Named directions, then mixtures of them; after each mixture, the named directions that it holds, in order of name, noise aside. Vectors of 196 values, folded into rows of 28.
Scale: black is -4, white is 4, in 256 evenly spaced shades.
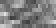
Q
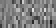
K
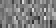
K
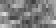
Q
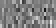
K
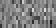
K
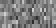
K, Q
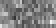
K, Q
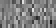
K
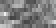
Q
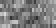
K, Q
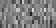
K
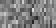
K, Q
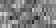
K, Q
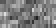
K, Q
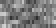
K, Q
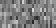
K, Q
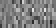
K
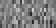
K
